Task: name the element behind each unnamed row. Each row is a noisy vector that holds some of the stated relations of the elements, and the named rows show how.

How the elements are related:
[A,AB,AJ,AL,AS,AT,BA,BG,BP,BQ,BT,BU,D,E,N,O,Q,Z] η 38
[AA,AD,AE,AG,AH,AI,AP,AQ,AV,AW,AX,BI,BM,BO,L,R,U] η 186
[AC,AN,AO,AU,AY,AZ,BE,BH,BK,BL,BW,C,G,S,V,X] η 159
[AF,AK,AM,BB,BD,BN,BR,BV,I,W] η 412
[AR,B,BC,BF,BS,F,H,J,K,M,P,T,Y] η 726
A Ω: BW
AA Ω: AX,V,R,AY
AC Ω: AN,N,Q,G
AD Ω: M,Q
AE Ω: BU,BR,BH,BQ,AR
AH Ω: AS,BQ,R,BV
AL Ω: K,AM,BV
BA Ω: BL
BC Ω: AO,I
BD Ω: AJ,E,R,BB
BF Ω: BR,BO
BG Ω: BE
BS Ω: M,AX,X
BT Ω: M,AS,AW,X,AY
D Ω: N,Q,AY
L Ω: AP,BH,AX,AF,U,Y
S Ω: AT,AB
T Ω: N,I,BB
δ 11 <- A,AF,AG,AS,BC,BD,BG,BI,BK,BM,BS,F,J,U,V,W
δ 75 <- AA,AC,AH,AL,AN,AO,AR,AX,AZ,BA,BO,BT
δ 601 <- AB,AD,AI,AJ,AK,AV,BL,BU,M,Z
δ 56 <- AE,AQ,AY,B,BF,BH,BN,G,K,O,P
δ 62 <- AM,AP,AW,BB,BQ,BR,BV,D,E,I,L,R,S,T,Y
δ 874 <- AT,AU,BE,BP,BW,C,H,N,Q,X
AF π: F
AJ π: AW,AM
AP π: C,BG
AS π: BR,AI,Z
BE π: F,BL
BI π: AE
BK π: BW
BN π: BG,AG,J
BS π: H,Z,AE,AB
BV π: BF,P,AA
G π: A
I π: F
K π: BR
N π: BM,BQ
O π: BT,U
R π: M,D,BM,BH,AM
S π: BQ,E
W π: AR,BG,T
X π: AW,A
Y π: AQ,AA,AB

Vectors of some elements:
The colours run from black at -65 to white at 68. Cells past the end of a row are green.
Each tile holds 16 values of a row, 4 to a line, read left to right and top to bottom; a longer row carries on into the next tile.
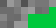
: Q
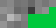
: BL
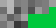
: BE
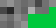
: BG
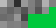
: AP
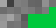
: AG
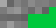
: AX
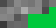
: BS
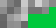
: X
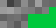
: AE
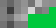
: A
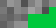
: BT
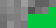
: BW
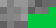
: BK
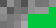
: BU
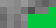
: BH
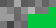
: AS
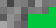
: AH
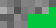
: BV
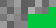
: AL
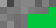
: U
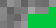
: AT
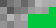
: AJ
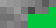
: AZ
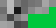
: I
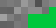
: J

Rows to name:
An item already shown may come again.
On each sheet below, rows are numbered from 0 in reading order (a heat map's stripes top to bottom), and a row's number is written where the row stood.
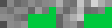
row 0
M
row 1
X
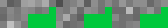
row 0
AW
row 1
BF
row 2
AR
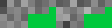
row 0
T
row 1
AS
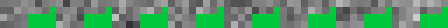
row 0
J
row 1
AH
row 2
F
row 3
AL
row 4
AD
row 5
BA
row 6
BN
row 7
G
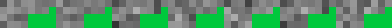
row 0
Y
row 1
AQ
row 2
BS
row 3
L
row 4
AB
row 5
BS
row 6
AL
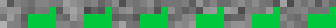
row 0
BO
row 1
AC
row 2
AA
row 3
AK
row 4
BR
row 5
U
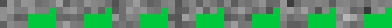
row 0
Y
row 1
AX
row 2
BC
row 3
BD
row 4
AA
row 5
BI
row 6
BL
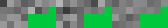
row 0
D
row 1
W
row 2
H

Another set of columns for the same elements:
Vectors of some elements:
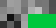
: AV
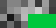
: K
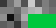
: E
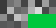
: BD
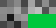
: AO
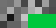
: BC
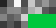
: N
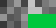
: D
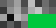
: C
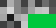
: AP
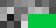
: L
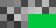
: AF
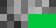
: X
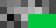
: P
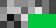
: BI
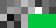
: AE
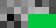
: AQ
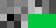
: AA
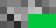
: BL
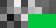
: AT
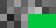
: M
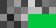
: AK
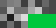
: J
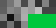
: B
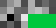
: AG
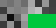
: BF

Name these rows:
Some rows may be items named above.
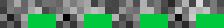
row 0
M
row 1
AQ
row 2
BT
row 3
O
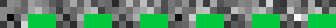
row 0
AW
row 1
M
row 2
AJ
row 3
BC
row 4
BS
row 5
W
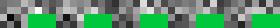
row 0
AE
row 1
BI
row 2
BV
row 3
BS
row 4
I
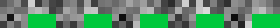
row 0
T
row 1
AC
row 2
AH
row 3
AL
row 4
AW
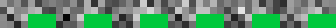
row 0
F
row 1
BC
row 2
Y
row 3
BE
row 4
H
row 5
G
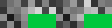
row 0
BR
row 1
AK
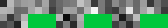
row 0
R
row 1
AE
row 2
H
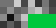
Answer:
AR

